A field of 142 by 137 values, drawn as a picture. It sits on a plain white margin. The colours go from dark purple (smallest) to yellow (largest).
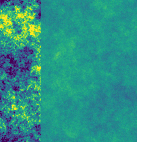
A vertical seam about 30% of the way across splits the table, and the right part is calmer. The halves do not mirror each other. The ninth with the highest average is the top left. A few values lie far out on both sides of the bulk.
